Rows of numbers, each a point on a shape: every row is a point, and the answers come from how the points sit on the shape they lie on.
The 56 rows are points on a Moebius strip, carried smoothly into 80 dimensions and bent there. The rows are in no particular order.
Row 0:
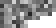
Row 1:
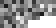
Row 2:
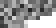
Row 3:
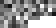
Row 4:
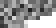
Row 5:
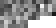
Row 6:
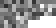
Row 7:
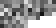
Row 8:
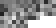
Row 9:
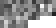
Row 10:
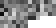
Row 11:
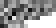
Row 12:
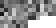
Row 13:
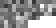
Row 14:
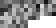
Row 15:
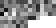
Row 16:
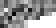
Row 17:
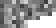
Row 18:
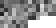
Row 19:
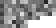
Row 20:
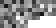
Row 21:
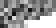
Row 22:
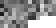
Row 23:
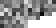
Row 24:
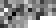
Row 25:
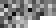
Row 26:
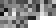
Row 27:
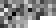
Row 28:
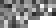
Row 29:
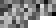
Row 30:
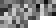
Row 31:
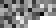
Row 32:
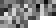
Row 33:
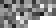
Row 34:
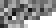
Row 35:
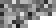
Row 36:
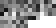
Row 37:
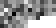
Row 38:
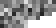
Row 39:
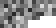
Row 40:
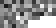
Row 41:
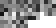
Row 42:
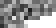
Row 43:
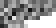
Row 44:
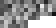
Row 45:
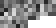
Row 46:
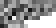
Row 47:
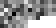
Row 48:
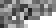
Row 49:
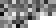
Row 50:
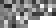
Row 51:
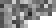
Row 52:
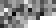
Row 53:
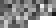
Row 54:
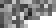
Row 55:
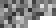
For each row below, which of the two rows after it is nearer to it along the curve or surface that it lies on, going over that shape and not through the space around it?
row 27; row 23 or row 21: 23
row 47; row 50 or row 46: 46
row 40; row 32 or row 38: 32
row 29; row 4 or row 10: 10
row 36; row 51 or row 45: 45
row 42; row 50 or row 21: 21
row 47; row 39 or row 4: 39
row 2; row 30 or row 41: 41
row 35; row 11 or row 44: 11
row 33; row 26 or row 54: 26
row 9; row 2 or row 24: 24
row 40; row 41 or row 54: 41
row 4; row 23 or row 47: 23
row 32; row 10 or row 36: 10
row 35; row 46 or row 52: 46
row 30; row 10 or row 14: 14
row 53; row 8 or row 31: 31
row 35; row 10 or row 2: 2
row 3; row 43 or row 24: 24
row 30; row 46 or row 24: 24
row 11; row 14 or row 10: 10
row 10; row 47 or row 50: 50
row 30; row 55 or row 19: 55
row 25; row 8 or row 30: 30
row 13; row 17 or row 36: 36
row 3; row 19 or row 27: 27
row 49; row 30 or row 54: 54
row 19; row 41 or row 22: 41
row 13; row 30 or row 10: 30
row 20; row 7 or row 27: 27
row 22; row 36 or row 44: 36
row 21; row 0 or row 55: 0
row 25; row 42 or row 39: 39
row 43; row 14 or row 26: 26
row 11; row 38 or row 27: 38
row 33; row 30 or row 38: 30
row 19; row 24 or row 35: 35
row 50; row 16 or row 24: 24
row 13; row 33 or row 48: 33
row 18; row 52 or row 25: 25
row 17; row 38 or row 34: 34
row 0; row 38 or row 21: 21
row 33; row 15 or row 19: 15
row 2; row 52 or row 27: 52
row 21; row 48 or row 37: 48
